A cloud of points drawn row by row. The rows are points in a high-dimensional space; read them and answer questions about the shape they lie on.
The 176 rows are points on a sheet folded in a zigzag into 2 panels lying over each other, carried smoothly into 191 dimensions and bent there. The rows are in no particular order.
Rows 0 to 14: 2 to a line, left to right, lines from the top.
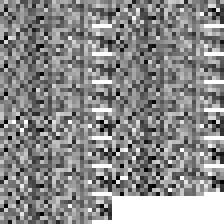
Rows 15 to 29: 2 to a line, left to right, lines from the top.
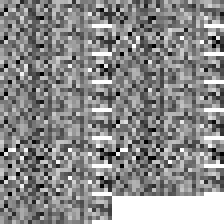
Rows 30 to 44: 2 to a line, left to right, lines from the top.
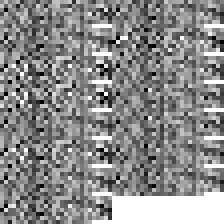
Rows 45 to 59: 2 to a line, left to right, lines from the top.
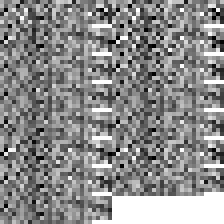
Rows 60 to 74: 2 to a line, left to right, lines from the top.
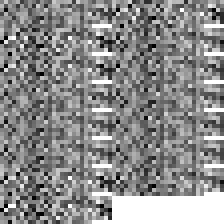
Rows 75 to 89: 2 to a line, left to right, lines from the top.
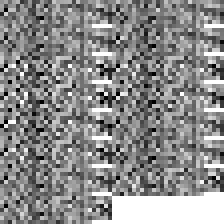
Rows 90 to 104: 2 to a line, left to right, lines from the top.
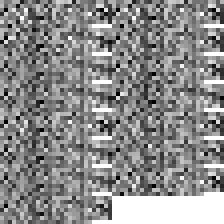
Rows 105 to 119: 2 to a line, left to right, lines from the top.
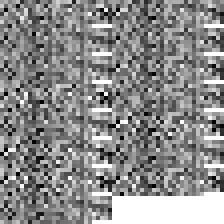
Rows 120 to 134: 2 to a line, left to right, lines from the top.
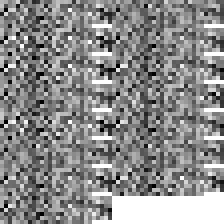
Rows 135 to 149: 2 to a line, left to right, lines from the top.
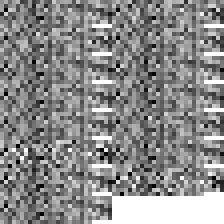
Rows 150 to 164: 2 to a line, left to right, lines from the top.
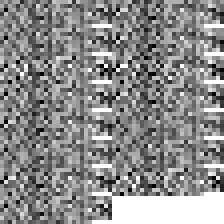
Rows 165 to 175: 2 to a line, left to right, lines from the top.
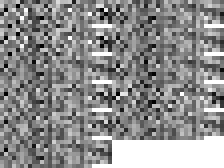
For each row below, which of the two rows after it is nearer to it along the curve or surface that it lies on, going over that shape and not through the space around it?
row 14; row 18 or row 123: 18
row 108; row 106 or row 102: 106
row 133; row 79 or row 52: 79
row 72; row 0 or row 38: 0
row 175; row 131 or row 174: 131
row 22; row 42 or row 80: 80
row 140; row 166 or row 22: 22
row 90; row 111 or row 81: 81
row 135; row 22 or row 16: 22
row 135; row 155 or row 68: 155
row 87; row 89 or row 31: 31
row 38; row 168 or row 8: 8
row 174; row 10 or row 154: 10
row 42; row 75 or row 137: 137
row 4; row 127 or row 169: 127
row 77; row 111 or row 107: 111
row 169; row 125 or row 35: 125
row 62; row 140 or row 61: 61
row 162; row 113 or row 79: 79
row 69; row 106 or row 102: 106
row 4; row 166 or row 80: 166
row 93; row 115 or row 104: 104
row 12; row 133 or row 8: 8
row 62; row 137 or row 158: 158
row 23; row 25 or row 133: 133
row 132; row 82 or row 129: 129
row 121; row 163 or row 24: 24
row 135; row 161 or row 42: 161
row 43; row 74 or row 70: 74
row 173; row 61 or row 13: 61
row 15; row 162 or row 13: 162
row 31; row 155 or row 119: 155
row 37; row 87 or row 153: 87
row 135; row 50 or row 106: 106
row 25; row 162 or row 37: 162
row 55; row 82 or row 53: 82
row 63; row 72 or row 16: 16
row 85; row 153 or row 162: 162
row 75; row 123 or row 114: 114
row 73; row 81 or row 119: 119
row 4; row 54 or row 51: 54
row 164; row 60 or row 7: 60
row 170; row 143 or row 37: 37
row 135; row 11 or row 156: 11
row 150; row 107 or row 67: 107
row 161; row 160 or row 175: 175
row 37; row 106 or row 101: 101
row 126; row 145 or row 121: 145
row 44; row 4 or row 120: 120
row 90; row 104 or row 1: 1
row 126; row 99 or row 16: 16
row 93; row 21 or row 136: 21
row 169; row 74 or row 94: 74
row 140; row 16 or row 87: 87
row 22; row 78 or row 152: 152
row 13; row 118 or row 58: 118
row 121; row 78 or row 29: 78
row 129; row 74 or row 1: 74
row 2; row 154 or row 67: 67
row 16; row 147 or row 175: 147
